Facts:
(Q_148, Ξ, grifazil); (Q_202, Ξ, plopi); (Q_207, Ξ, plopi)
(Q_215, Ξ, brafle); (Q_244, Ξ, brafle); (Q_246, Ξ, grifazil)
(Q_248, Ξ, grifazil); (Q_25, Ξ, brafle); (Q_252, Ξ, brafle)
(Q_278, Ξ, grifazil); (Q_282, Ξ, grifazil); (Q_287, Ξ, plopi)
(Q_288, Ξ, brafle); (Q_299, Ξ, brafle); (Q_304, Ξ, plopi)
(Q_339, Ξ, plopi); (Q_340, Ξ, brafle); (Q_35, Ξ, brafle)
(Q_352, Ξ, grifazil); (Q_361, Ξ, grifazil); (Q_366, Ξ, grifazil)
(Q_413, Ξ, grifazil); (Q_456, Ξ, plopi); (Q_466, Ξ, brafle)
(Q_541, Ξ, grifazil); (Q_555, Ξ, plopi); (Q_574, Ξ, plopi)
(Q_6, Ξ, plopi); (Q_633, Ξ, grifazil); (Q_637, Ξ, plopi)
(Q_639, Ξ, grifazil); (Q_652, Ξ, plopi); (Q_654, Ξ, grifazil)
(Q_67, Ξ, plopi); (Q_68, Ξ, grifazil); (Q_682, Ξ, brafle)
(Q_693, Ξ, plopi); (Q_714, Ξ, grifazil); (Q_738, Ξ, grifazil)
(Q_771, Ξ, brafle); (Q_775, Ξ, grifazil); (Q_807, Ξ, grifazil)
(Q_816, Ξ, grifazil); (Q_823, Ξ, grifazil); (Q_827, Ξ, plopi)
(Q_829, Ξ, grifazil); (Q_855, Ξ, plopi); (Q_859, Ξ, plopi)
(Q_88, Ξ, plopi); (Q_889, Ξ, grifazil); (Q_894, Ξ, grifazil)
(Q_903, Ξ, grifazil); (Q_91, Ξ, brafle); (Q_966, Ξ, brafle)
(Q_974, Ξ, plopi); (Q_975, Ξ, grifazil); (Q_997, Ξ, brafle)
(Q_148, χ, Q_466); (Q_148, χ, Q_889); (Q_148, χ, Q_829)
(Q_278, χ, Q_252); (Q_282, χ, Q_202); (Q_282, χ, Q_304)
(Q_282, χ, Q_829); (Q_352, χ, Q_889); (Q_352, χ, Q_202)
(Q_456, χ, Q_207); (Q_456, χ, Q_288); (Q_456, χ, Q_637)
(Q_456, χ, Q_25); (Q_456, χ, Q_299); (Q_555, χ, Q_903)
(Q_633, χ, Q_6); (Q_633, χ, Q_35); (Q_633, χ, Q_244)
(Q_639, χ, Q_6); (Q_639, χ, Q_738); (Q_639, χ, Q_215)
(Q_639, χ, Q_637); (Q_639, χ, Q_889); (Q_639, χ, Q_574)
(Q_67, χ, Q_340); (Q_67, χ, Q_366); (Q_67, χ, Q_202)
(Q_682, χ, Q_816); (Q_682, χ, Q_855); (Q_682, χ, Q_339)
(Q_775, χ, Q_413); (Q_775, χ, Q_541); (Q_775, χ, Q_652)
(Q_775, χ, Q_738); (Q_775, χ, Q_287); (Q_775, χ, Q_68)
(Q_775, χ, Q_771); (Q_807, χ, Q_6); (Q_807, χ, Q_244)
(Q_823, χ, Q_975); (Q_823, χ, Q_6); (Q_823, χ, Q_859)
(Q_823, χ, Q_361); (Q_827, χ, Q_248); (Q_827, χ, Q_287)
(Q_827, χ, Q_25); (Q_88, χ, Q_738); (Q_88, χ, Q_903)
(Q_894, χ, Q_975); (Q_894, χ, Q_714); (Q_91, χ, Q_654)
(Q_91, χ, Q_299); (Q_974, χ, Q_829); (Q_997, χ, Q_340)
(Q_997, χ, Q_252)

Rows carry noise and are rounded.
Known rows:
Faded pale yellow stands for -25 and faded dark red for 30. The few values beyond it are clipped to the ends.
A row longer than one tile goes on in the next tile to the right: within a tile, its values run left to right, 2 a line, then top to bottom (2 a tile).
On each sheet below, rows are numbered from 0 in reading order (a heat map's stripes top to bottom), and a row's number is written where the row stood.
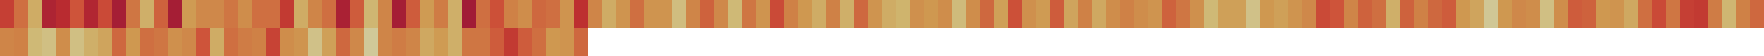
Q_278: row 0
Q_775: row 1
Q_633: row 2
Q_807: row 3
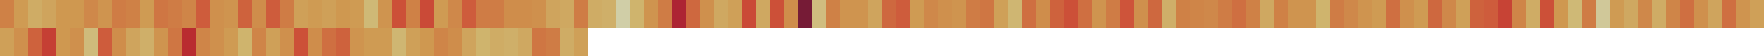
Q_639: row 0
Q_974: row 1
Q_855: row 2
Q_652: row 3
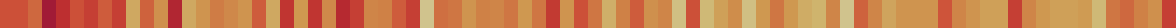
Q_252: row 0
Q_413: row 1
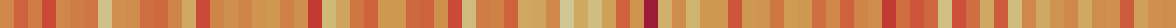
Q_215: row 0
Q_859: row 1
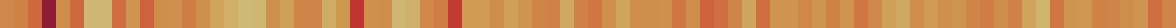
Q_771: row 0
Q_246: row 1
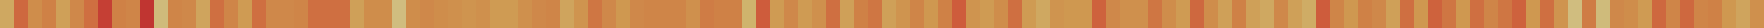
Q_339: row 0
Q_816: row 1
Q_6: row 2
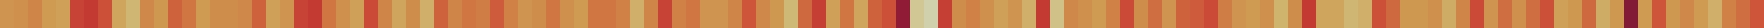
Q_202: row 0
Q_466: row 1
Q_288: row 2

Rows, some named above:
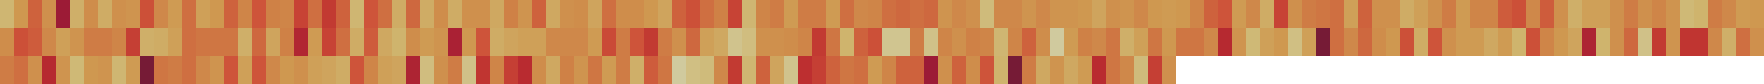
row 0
Q_859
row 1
Q_339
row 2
Q_287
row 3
Q_207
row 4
Q_903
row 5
Q_35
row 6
Q_35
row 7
Q_714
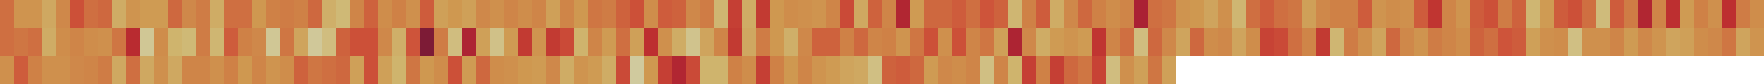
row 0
Q_889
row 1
Q_340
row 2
Q_67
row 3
Q_654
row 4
Q_975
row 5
Q_339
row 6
Q_637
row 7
Q_304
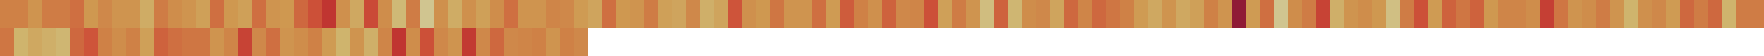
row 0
Q_855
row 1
Q_6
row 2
Q_361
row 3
Q_352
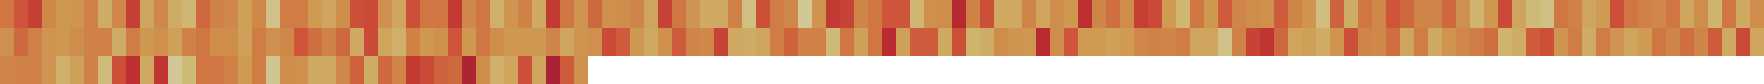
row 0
Q_299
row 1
Q_366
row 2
Q_88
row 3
Q_637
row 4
Q_207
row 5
Q_829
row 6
Q_91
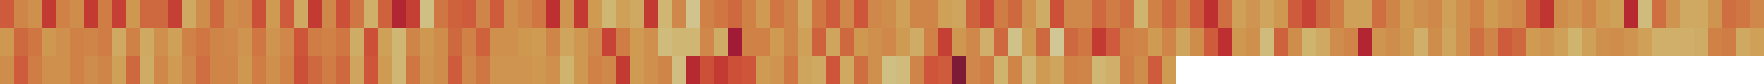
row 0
Q_997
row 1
Q_823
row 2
Q_25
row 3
Q_637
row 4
Q_244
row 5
Q_652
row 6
Q_637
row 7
Q_248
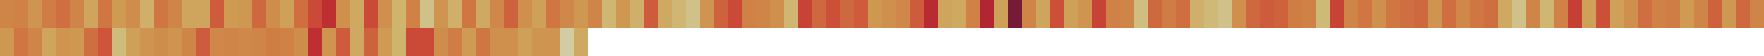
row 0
Q_855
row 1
Q_894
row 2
Q_148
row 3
Q_574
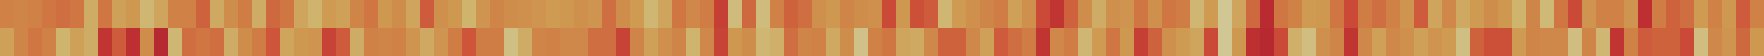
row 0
Q_738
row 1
Q_456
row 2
Q_282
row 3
Q_827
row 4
Q_299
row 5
Q_304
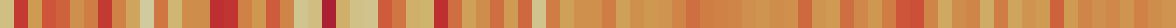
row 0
Q_555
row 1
Q_693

